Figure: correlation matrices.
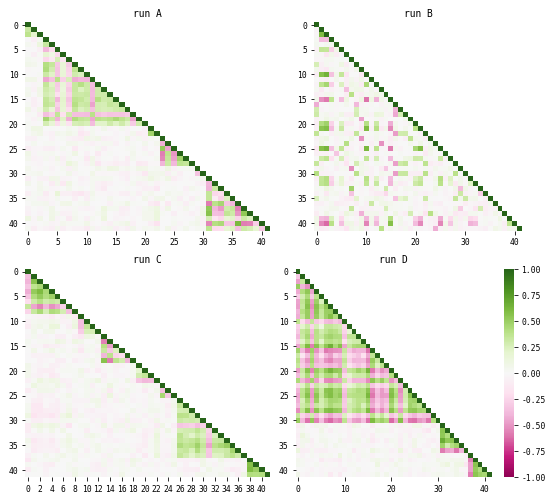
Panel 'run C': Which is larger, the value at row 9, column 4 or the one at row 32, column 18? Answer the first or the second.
the second
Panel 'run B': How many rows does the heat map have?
42
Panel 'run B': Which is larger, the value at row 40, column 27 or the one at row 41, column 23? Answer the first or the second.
the second
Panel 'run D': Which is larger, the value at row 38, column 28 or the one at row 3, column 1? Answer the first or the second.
the first
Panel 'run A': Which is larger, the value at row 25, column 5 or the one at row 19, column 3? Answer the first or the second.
the second
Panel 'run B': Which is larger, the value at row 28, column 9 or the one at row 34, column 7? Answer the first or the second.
the first
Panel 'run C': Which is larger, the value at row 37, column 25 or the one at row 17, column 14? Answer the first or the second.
the second
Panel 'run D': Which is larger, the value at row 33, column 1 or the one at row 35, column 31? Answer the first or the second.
the second
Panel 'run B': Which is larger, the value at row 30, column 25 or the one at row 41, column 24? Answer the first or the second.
the first
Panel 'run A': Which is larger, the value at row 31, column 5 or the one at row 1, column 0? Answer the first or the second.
the second
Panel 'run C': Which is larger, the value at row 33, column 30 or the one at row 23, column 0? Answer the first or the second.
the first
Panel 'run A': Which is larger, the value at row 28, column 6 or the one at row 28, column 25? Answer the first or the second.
the first
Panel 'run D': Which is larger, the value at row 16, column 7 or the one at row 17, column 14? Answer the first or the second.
the second
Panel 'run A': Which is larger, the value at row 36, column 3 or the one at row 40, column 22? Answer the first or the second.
the first
